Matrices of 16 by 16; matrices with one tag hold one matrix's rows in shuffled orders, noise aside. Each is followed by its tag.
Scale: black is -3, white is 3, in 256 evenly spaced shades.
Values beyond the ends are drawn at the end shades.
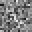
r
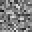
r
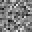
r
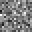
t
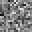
r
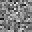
r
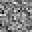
t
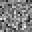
t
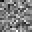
r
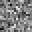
r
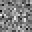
t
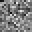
r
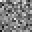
t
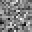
r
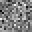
t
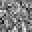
t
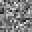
r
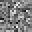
r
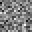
t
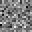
t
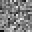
r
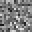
r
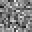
r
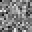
t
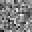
r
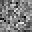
r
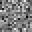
t
